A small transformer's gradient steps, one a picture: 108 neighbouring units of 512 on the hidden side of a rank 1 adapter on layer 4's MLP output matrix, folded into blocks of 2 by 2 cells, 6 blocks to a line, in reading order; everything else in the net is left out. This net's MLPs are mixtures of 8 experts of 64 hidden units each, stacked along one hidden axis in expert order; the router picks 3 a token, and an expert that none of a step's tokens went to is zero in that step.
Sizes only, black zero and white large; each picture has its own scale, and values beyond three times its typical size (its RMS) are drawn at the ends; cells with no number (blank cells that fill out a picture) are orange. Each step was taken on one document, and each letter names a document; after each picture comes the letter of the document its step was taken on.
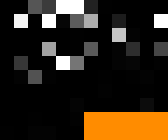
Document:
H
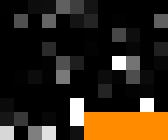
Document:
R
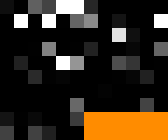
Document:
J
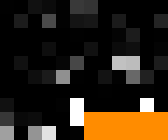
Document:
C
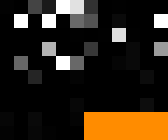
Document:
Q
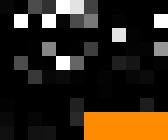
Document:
H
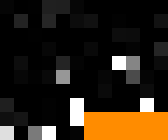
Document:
R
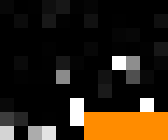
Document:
R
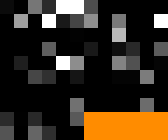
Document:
J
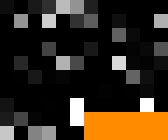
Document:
R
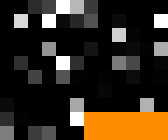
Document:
C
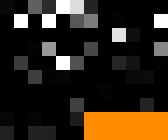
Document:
H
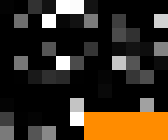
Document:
C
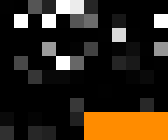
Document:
H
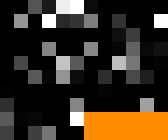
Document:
C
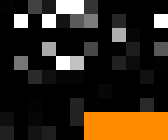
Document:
Q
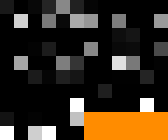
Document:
J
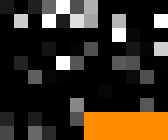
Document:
J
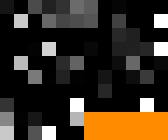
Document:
C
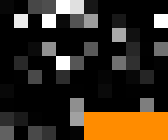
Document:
R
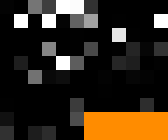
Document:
H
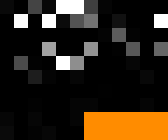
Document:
Q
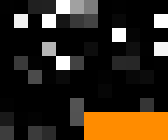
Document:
C
